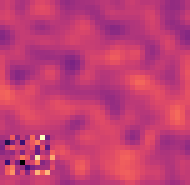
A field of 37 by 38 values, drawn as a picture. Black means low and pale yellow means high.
Histogram: heavy tails on both sides. Odd patch: rougher, in the bottom left. Stripes: none. Roughest part: bottom left.
